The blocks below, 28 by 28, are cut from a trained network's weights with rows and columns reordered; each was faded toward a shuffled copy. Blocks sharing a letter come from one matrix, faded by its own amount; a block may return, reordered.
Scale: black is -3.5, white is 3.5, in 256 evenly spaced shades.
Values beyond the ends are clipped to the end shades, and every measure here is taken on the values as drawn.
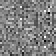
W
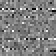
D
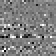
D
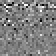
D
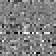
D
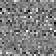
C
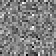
W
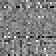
D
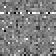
C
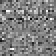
C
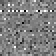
C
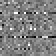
D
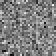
W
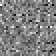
C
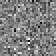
W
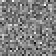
W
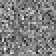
W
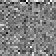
C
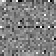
D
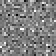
C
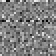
C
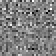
C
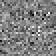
C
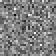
W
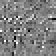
D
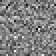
W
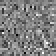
C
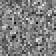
W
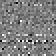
D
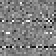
D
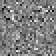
C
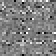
D
